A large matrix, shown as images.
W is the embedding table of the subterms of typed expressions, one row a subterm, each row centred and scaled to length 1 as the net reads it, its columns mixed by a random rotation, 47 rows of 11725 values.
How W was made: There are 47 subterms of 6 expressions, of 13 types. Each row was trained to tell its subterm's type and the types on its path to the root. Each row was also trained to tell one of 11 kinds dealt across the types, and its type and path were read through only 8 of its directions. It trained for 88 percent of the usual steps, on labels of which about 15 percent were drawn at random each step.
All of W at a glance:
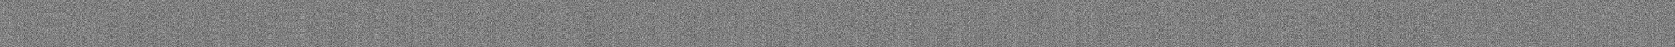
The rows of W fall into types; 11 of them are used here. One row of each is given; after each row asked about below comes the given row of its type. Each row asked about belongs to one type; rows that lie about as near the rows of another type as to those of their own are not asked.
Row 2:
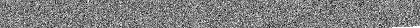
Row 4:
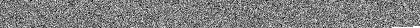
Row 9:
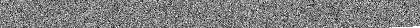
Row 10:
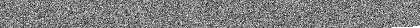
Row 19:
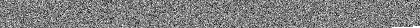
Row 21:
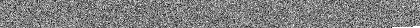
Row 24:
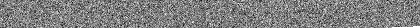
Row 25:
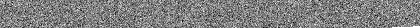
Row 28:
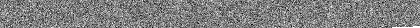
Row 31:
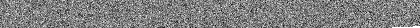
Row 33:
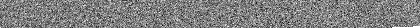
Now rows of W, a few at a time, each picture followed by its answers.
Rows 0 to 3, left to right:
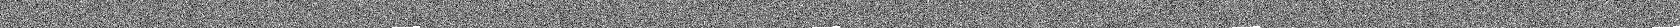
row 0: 28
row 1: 28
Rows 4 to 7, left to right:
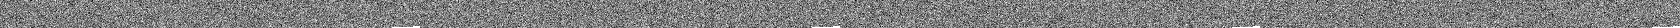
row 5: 4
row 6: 21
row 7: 33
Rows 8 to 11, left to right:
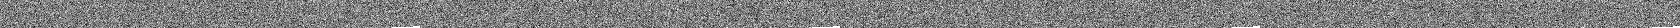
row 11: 19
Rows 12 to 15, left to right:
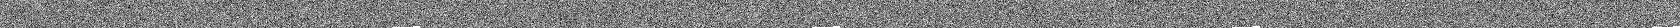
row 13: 28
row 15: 33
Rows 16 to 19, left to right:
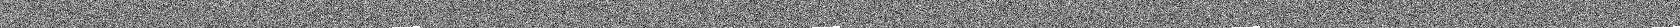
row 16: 31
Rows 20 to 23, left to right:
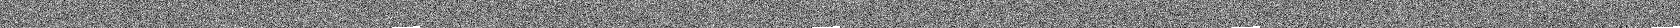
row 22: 19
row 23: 10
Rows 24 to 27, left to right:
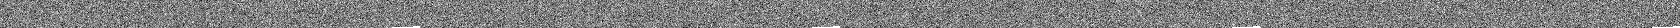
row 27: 21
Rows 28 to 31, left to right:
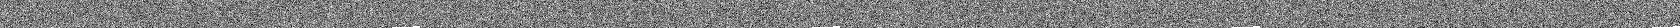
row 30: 24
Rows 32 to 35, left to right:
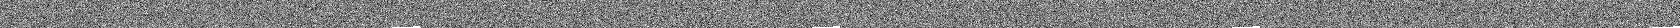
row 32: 4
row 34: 31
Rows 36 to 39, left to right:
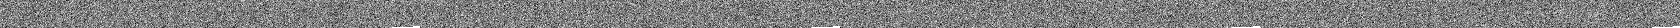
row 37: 9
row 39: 33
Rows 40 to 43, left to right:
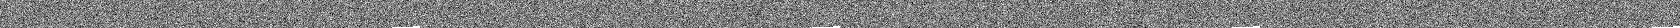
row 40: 19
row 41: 9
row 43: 19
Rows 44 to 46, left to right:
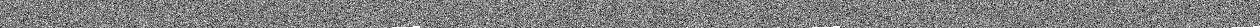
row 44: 10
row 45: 28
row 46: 10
